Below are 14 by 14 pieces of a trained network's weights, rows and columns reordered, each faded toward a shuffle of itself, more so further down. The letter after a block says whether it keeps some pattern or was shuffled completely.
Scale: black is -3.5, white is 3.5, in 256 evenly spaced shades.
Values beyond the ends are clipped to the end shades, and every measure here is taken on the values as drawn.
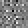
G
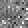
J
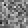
J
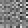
G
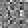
G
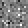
J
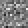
G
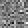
G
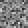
J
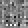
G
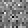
G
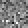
J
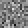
J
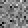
J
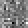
G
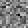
G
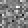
J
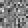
G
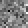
J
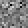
G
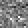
J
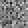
G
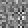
G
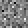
J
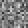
G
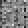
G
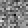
J
